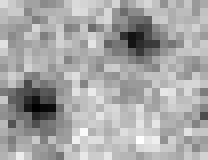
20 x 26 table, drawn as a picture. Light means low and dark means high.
Bumps: two. Mirror symmetry: none. Odd rows or columns: none. Histogram: skewed, a long tail of high values. Grain: blotchy.
